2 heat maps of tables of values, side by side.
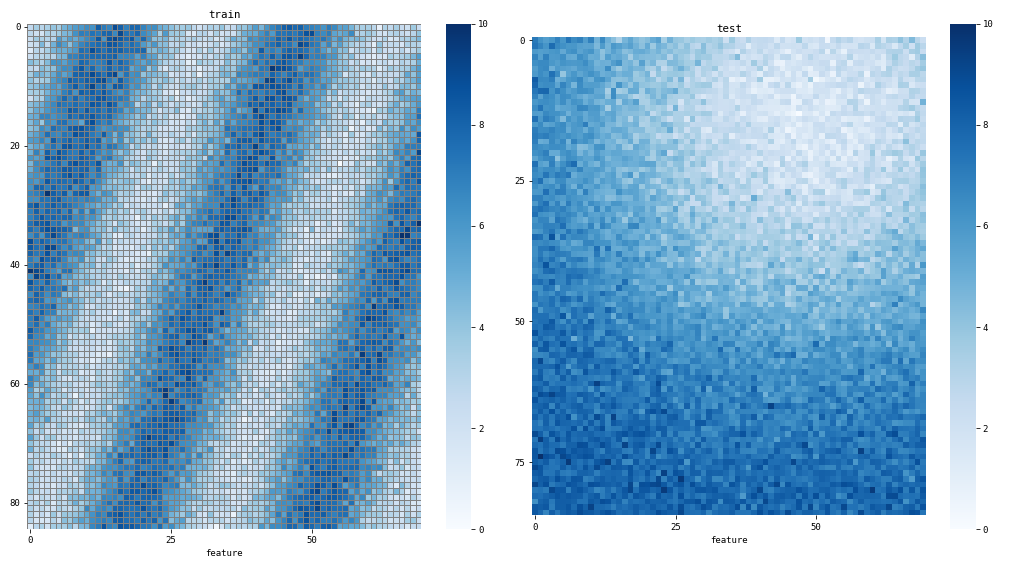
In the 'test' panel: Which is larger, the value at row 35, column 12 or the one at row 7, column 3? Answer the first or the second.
the second
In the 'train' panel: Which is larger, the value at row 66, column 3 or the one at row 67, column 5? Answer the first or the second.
the first
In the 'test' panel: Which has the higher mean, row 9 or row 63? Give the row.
63
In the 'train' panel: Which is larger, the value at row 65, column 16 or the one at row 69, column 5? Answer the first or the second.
the first
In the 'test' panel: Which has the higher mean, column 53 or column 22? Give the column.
22
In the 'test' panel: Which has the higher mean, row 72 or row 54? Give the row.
72
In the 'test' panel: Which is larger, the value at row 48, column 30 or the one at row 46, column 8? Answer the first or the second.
the second
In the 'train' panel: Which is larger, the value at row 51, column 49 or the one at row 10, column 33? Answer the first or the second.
the second
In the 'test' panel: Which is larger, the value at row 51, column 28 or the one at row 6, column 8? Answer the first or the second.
the first
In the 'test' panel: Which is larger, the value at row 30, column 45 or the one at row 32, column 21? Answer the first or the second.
the second
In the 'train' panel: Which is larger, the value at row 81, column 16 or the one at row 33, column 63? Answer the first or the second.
the first
